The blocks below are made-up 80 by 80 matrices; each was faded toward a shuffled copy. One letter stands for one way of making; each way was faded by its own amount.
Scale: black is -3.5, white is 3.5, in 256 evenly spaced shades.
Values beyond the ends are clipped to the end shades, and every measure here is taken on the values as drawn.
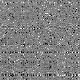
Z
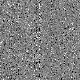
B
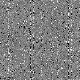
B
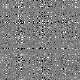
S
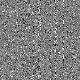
B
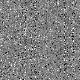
B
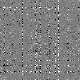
S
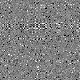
Z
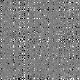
S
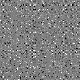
Z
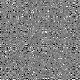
Z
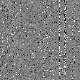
B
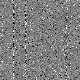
B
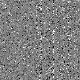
B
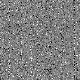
B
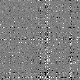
S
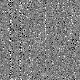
B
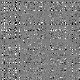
S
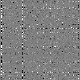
S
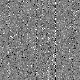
B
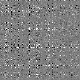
S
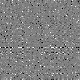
Z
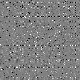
Z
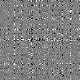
S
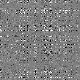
S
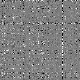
S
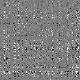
S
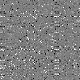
Z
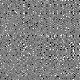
Z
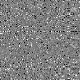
Z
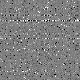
Z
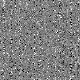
B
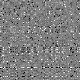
Z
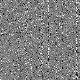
B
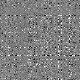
S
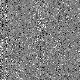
B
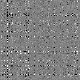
S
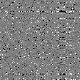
Z
